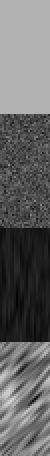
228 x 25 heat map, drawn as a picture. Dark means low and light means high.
The table splits into 4 rows of 1 panel. Panel 1,1: high, flat. Panel 2,1: low, fine-grained. Panel 3,1: very low, streaked downward, faint in contrast. Panel 4,1: middling, slanting up to the right, strong in contrast.
